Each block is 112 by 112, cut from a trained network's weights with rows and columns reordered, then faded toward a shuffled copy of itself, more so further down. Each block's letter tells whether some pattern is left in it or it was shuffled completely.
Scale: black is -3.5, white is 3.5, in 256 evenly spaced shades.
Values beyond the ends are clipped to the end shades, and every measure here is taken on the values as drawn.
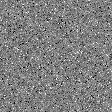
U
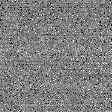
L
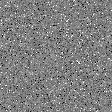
U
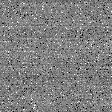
L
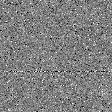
L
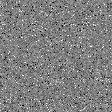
L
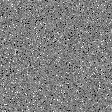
U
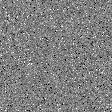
U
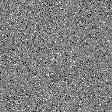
L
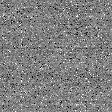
L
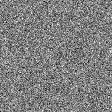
L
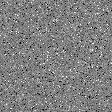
U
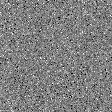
U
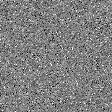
L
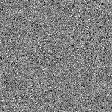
L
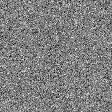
U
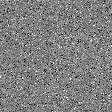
U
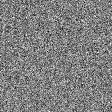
L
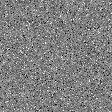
U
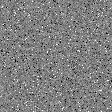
U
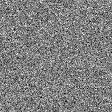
L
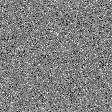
U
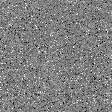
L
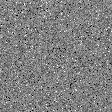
U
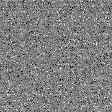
L
